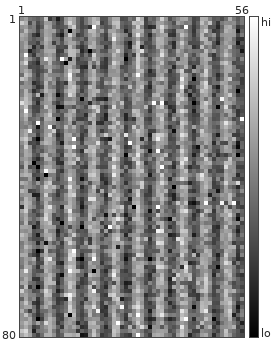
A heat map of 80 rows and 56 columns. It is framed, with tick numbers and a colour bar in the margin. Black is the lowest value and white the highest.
There is no seam. There is no overall slope. The histogram is bell-shaped. On average the colour sits 50% of the way up the scale. No row or column stands out. Stripes running up and down repeat 10 times from left to right.
